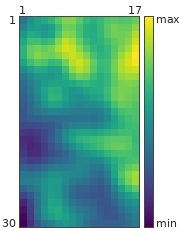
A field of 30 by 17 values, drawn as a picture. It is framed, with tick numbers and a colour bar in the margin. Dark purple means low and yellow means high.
Mirror symmetry: none. Slope: up to the top right. Lone odd cells: none.
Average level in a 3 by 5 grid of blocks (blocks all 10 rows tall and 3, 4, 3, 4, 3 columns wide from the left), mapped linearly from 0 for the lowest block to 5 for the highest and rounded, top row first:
3 4 4 4 5 / 0 1 2 3 4 / 0 2 1 1 3
